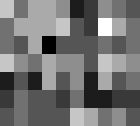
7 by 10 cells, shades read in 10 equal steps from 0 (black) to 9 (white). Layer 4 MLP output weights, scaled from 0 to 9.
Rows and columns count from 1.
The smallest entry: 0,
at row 3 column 4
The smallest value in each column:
1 3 1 0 2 1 1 1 2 2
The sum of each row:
43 53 33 53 33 24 41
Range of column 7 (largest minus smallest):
5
